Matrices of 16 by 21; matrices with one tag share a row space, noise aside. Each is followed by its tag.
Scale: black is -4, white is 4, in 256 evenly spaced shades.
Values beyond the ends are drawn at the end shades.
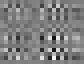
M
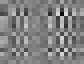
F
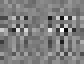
F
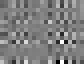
F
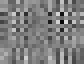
F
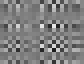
M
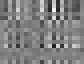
M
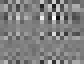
M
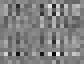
M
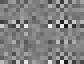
F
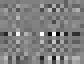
M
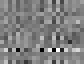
M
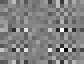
F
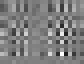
F
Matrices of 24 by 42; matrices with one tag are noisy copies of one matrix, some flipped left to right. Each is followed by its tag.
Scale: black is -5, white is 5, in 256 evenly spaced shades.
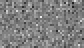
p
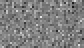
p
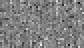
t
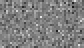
p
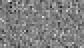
p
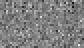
p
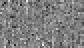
t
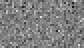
p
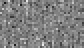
t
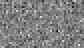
p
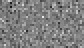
p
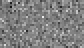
p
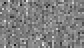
t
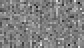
t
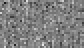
t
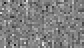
t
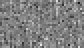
t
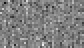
t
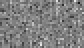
t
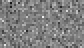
p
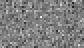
p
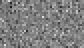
p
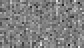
t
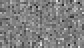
t
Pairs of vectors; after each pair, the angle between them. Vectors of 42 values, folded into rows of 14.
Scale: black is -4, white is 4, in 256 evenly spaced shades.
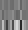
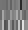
partly aligned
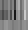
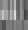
nearly opposite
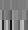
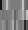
orthogonal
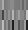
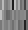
orthogonal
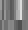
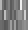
partly aligned
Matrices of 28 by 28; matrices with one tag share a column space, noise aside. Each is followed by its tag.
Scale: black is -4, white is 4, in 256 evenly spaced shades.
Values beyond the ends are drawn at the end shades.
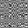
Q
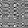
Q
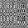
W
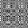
W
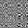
Q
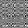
Q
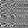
Q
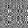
W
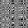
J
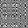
Q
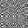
Q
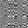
Q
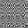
Q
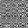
Q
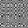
Q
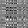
J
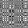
W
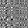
J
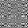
Q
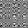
Q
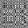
W
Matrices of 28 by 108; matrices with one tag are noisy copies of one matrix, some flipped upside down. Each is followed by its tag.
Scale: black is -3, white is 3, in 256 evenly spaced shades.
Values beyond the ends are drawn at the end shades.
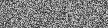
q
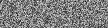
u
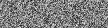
u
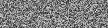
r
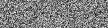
r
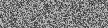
u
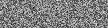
r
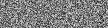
q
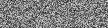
r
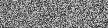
q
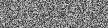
q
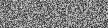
q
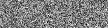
u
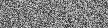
q
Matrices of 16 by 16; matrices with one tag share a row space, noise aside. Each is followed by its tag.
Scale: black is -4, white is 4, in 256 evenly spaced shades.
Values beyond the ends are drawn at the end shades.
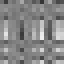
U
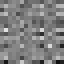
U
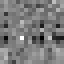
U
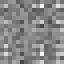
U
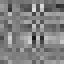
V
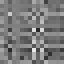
V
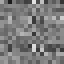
V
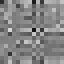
V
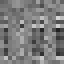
U
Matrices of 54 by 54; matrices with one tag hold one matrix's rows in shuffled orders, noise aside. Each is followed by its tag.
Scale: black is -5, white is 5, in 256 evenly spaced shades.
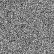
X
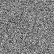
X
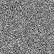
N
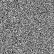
N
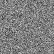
N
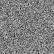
X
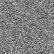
N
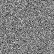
N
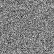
X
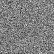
X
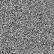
N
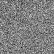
X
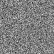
N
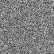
X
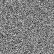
N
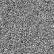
X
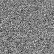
X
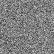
X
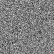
N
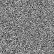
N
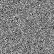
N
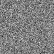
N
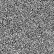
N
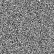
N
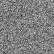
X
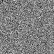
N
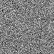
N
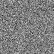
N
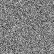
N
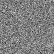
N
